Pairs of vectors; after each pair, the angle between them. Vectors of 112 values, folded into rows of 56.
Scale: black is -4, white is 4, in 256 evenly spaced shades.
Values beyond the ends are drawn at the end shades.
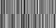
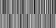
orthogonal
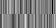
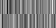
nearly opposite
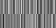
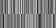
nearly parallel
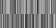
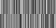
orthogonal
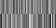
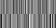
nearly parallel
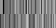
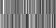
nearly opposite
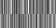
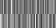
partly aligned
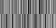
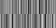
nearly parallel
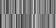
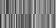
nearly parallel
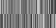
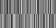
partly opposed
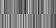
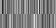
partly opposed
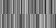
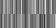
nearly opposite
